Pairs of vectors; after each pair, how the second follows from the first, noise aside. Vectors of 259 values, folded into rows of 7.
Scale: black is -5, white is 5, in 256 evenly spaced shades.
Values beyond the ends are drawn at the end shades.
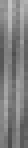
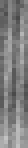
reversed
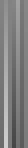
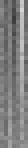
reversed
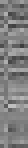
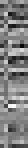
scaled up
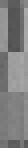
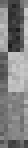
scaled up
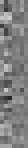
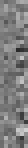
reversed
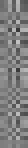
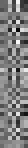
scaled up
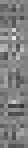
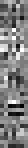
scaled up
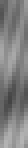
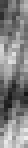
scaled up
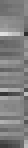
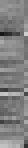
negated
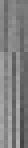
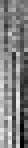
scaled up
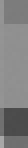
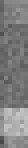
negated
